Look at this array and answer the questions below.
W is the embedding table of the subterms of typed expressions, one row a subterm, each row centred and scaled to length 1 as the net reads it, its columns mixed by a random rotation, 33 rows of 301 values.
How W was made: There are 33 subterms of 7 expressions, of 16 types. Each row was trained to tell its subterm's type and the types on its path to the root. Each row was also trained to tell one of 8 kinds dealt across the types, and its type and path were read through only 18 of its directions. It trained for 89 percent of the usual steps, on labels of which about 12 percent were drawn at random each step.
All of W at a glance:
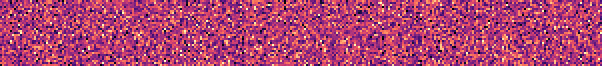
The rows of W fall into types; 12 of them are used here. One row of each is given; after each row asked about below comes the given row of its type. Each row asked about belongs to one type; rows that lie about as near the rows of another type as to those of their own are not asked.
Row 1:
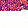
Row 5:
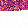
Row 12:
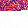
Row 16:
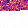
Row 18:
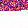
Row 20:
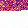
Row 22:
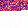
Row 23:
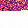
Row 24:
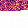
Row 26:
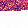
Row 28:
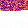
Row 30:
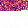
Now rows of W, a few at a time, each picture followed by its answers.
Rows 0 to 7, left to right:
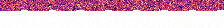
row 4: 1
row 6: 5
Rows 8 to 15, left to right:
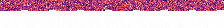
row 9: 30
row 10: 5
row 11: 1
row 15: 16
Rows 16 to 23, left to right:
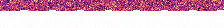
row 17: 12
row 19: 26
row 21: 20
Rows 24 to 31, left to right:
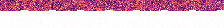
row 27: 24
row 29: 20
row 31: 18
